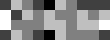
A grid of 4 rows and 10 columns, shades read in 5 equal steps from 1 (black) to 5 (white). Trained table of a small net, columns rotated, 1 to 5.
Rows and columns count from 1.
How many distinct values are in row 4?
4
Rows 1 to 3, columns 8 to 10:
2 2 2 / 4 3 4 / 4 4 5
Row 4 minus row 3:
-3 1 0 -1 -3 0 0 -1 -1 -3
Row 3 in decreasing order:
5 5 4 4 4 4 3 3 3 3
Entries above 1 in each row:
9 10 10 9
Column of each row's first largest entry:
2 1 1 2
